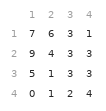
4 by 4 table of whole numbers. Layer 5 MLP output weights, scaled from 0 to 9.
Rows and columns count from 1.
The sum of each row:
17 19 12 7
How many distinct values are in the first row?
4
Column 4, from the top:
1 3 3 4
